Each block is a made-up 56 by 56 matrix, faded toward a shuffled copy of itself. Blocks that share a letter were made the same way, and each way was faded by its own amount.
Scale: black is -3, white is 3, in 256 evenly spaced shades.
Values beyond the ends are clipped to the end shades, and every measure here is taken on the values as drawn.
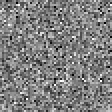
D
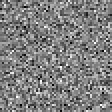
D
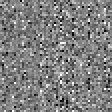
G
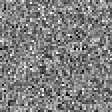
D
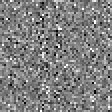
G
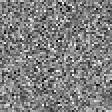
D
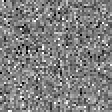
G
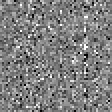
G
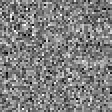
D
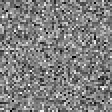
D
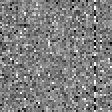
G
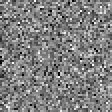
D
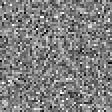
D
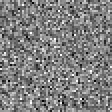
D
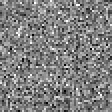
D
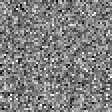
D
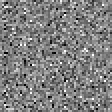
G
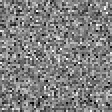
D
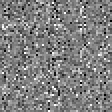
G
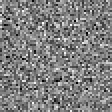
D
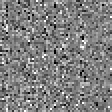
G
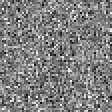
D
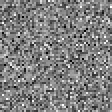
D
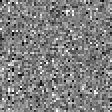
G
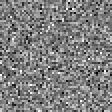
D
